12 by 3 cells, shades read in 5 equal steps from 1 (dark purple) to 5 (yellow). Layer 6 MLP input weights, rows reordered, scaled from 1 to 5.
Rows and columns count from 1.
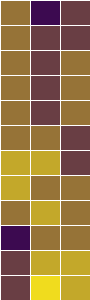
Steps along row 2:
down same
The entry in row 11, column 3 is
4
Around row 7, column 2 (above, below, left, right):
3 3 4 2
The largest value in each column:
4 5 4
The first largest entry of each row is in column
1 1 1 1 1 1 1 1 2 2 2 2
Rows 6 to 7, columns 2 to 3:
3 2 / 4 2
